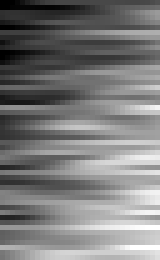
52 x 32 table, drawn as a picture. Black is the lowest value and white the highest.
The grain runs across in streaks. There is an overall slope up to the bottom right. The ninth with the highest average is the bottom right. The ninth with the lowest average is the top left.
